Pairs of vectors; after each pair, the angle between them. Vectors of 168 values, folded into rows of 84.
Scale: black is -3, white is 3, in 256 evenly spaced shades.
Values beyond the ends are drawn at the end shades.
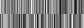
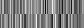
partly aligned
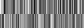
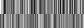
nearly parallel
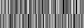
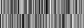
partly aligned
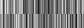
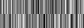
partly aligned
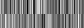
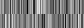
nearly parallel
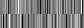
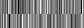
nearly opposite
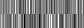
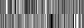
partly opposed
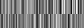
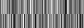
orthogonal
